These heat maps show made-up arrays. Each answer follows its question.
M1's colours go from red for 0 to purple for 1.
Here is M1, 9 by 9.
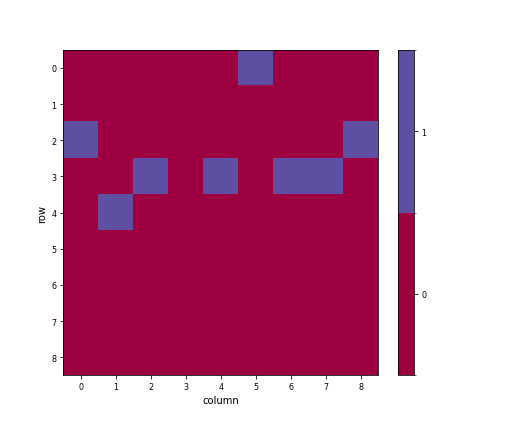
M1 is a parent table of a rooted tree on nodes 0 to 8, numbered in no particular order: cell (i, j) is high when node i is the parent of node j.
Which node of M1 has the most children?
3
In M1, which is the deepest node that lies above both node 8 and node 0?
2
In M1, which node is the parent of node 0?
2
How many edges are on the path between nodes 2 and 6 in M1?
2
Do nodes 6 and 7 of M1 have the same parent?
yes
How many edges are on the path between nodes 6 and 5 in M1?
4
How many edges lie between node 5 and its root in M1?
3
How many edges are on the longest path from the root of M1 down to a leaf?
3
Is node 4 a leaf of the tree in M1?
no
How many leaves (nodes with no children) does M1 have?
5
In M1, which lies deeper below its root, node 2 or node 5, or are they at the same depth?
node 5
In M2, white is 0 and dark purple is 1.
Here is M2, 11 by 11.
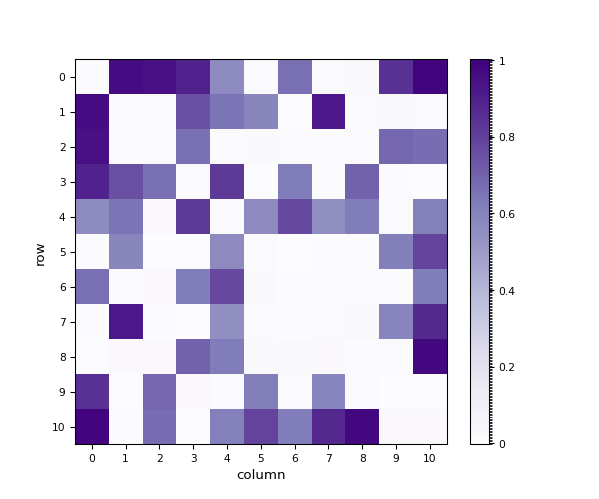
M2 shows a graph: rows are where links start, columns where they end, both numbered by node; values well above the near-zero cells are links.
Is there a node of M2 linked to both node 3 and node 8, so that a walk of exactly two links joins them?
yes
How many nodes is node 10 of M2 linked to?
7
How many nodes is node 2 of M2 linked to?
4
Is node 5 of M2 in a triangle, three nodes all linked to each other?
yes
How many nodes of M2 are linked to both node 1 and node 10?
4
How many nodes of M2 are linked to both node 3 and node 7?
2
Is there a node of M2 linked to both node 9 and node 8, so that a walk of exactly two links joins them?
no
